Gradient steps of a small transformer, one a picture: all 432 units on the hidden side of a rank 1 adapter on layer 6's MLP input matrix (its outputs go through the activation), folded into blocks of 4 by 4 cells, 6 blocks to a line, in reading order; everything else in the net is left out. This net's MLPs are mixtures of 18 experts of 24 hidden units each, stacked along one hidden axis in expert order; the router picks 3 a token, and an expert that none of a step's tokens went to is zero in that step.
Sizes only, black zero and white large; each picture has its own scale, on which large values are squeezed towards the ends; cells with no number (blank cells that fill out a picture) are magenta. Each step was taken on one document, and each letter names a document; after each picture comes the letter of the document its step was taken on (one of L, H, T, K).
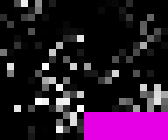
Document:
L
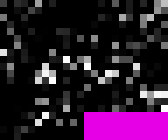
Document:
L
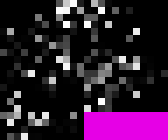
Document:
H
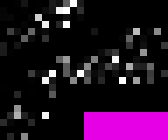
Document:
H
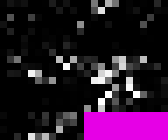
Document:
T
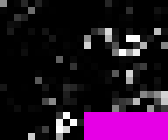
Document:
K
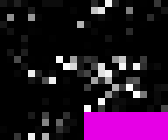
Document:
T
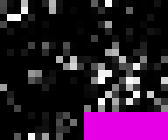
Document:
T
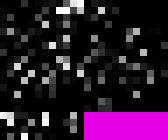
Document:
H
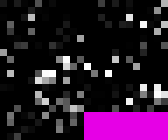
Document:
L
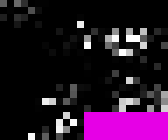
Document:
K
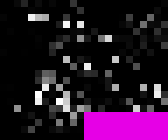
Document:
L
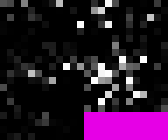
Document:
T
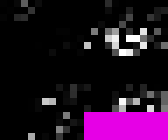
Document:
K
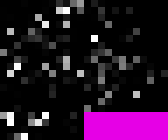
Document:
H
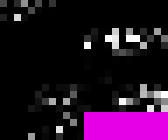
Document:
K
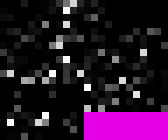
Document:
H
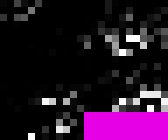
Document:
K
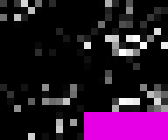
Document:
K
